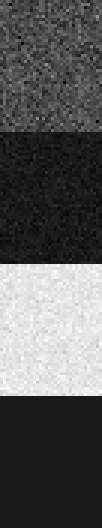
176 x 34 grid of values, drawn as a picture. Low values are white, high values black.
The table splits into 4 rows of 1 panel. Panel 1,1: high, fine-grained. Panel 2,1: very high, fine-grained, faint in contrast. Panel 3,1: very low, fine-grained, faint in contrast. Panel 4,1: very high, flat.
